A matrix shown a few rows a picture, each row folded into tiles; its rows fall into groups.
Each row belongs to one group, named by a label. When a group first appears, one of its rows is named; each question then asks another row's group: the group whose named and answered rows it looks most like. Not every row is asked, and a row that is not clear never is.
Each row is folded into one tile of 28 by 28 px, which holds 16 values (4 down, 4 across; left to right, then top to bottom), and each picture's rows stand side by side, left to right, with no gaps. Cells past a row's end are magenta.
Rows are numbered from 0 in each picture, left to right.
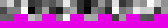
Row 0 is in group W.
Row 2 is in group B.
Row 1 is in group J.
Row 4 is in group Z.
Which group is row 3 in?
J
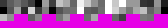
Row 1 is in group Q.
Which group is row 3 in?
W
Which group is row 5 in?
Q
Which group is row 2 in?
W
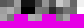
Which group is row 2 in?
W
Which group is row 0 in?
Q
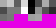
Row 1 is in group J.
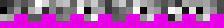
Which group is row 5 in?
B
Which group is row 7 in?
B
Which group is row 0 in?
J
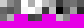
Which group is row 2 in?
J
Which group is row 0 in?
W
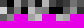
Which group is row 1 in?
Q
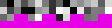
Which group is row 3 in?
W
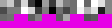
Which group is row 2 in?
W
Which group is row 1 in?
Q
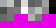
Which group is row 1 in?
Q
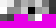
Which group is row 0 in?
Z
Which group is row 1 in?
B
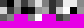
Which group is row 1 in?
B
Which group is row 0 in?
Q
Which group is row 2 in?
Z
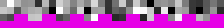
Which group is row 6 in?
B
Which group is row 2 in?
Z
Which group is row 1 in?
Q
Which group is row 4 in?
W
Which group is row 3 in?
B
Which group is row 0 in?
Z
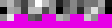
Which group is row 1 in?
Z
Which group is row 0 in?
B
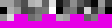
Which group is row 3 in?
Q
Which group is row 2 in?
J
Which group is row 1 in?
W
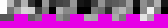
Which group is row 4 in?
Q
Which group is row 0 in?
Z
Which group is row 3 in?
J
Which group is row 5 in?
Q
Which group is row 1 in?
Q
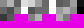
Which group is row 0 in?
W
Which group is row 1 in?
W
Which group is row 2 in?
Q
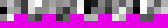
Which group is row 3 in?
J
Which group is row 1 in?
Z
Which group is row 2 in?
W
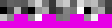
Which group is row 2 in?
W
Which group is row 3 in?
B
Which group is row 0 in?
J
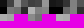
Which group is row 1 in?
Q
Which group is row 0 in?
J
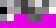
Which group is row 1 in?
W
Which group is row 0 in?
B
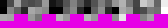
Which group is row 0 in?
J
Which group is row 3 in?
J
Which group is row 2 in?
J
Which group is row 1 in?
Q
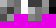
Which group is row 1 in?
Q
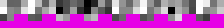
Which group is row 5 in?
Z
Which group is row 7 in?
Z
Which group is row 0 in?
Z
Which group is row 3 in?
J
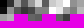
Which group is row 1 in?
W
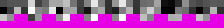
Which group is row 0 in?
J
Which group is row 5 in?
Q
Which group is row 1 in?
Z
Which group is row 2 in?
B
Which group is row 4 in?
B
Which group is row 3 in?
B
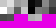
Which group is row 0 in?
Z
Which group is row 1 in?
J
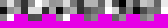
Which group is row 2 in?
B
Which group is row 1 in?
Z
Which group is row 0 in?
B
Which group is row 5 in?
W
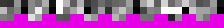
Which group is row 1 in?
Q
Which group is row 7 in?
Q
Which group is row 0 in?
Q
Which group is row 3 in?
J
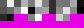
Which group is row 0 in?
W
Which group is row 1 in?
B
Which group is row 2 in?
Q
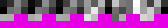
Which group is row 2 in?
J
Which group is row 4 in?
W
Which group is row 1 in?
J
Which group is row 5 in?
Q
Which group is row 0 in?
J
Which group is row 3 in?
Q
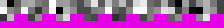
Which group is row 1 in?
W
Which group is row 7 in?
B
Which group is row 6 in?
Q
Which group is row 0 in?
Z
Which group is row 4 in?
W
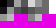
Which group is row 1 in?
W
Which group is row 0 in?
J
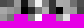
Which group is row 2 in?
B
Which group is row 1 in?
B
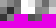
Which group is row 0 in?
W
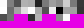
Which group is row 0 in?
Z
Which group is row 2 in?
B
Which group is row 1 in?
Z
